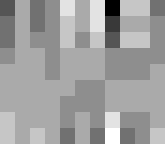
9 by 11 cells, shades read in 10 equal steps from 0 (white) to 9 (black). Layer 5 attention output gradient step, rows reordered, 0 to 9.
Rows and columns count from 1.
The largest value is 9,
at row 1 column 8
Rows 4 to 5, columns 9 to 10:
4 4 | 4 4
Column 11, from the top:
5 4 4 4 3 3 3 3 2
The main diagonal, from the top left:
6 3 4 4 3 4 4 1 5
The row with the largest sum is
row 1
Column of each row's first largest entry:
8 8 8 1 4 6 5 5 5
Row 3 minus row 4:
1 0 1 0 -1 1 -1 2 -2 -2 0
